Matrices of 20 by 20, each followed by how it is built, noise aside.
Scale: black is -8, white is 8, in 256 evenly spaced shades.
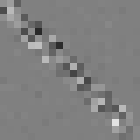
banded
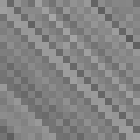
Toeplitz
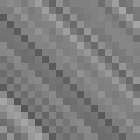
Toeplitz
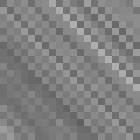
Toeplitz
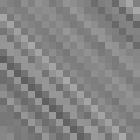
Toeplitz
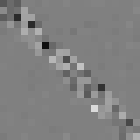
banded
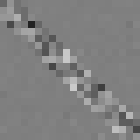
banded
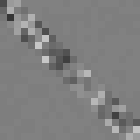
banded
